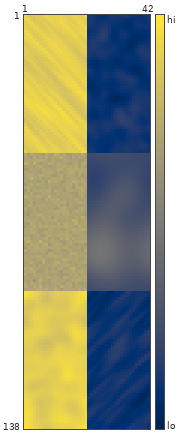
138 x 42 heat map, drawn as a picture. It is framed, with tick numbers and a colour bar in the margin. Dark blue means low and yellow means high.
The table splits into 3 rows of 2 panels. Panel 1,1: very high, slanting down to the right, faint in contrast. Panel 1,2: very low, blotchy, faint in contrast. Panel 2,1: high, fine-grained, faint in contrast. Panel 2,2: low, smooth. Panel 3,1: very high, blotchy, faint in contrast. Panel 3,2: very low, slanting up to the right, faint in contrast.
